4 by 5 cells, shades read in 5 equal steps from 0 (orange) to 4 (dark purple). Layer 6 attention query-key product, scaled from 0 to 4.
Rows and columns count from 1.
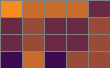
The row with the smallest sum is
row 1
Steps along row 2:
down up same down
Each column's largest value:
4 2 4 3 3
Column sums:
10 6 11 9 9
